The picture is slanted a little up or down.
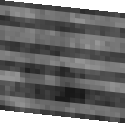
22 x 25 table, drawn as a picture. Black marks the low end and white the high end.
Stripes running across repeat 5 times from top to bottom. The bottom middle is the ninth with the lowest average. Streaks run across, left to right.
